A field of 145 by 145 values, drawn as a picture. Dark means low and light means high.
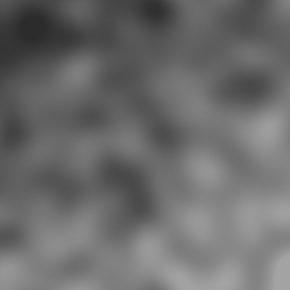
Odd rows or columns: none. Histogram: bell-shaped. Slope: up to the bottom right. Ninth with the highest average: bottom right.
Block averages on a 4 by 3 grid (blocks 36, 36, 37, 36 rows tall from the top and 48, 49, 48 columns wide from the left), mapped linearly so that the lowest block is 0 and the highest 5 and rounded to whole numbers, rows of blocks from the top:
0 1 2 / 2 2 3 / 2 2 4 / 4 4 5
